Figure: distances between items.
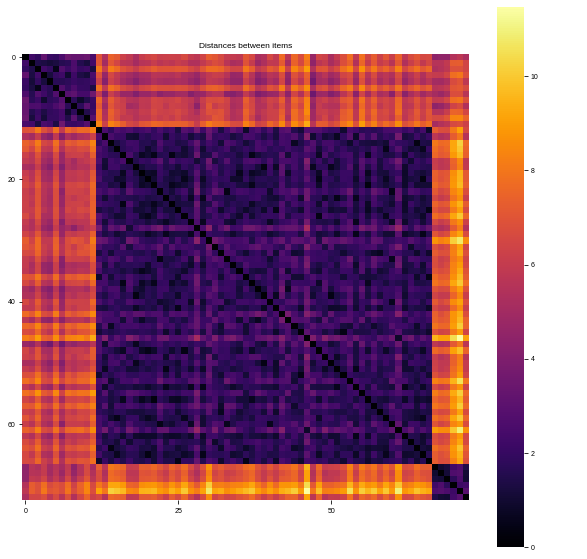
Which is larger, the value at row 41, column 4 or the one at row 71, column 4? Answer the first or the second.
the second
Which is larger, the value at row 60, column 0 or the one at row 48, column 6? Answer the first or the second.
the first
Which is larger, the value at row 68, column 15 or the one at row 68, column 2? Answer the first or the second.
the first
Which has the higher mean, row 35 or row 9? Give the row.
9
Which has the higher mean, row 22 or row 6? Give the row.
6
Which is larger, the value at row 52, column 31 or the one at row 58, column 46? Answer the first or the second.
the second
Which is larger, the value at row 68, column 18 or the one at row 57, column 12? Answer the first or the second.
the first
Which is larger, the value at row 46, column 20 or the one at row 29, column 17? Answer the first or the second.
the first
